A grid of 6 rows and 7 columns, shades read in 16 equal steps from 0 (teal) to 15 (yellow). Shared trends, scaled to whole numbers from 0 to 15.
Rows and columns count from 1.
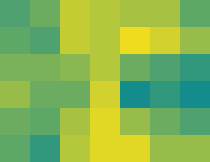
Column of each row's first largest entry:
3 5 4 4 4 4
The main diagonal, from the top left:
4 4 8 13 9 9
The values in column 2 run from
2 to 7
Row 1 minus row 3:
-3 -1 4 0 4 6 3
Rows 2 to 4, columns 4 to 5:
11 15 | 11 6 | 13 0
